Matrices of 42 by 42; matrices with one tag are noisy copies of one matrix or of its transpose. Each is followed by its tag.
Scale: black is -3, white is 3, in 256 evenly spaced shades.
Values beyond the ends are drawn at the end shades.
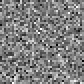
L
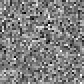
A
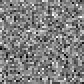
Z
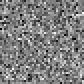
L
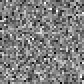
L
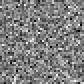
L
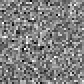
A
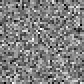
L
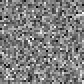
L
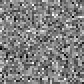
Z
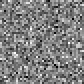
Z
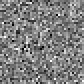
A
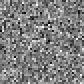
A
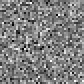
A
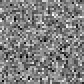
Z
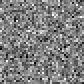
Z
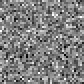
Z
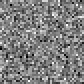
Z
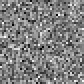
A
